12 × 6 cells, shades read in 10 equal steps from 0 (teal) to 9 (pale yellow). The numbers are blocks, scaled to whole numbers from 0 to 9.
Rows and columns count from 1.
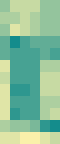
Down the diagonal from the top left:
5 6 7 3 3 6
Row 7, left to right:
7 2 2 2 7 7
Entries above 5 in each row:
3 4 3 0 0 3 3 3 3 3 1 6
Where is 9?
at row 12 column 3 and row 12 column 4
